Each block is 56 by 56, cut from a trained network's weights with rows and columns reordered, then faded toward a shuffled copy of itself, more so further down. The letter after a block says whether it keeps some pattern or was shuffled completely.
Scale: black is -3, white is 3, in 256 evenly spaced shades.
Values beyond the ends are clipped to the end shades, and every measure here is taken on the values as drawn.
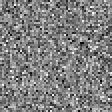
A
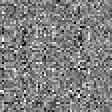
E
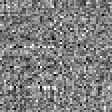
E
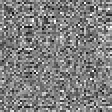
E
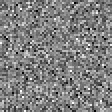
A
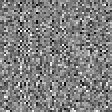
E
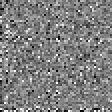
E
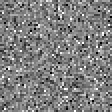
A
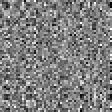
E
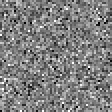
A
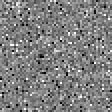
A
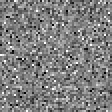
A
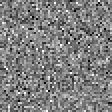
A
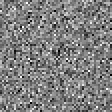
E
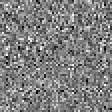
E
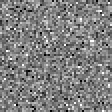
A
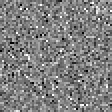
A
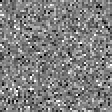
A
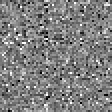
E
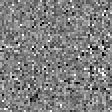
E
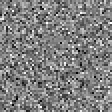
E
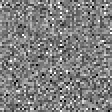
E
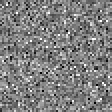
A
